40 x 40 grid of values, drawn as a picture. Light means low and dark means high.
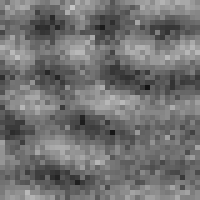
Ninth with the lowest average: top right. Slope: none. Rings: centred on the top right. Stripes: horizontal, repeating 4 times. Seam: none. Odd rows or columns: none.
